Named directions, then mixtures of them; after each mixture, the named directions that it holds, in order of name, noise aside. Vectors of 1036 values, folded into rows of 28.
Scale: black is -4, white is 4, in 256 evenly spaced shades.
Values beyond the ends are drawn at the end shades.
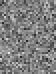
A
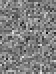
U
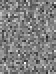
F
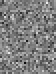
A, F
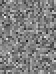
A, U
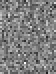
F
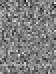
A, F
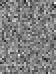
A, F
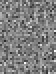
F, U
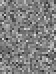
A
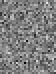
A, F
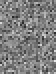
F, U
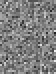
F, U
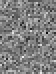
U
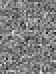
U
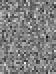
F
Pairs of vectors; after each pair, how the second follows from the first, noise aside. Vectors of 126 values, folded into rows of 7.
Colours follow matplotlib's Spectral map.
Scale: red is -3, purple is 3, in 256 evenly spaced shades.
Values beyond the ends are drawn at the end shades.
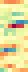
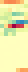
partly zeroed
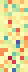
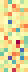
negated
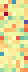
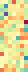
negated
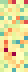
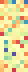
negated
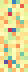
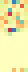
partly zeroed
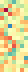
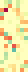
partly zeroed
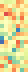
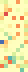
partly zeroed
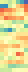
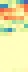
partly zeroed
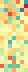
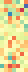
negated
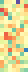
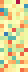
negated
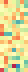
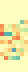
partly zeroed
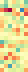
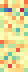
negated
